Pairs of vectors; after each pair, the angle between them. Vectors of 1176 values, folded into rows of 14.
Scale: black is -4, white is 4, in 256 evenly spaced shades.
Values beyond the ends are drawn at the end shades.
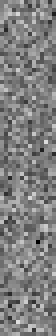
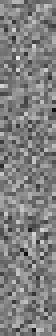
partly aligned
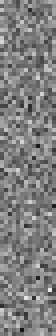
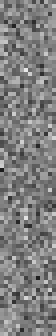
partly aligned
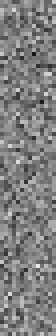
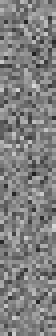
partly aligned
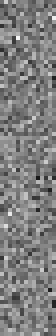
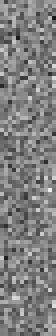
nearly opposite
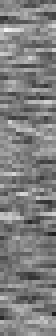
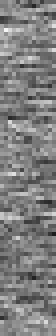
nearly parallel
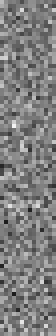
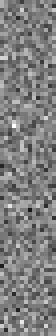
nearly parallel
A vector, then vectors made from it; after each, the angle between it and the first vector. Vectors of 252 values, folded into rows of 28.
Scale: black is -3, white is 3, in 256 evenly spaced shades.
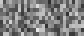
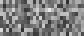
orthogonal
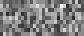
partly aligned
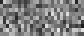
partly opposed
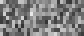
orthogonal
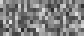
nearly parallel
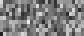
partly aligned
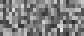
orthogonal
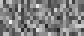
nearly parallel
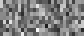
nearly parallel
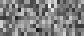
partly opposed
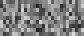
nearly opposite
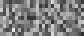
orthogonal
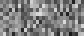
partly aligned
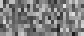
partly aligned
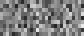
partly aligned
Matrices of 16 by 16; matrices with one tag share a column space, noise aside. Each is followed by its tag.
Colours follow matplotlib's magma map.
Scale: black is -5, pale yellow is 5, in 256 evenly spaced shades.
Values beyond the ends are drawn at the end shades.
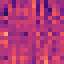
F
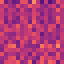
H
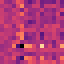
H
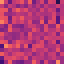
H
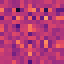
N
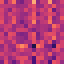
H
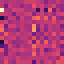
N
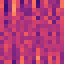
F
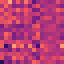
H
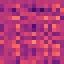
N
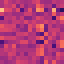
N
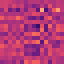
N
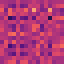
N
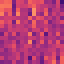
F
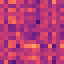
H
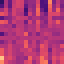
F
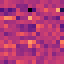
N
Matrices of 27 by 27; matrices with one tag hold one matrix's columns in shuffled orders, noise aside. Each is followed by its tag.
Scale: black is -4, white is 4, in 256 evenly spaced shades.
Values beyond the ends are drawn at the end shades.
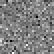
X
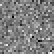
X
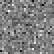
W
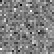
W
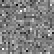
W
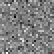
X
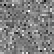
W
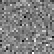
X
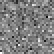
X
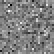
W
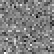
X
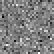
X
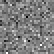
X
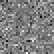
X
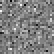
W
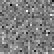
W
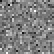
W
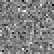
W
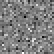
X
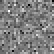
W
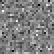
W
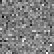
X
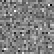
W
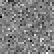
X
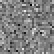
W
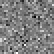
X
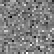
X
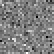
X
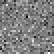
X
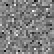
W
